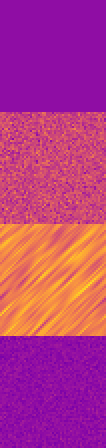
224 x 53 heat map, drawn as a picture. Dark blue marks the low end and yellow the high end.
It is made of 4 by 1 panels. Panel 1,1: low, flat. Panel 2,1: middling, fine-grained. Panel 3,1: high, slanting up to the right. Panel 4,1: low, fine-grained, faint in contrast.
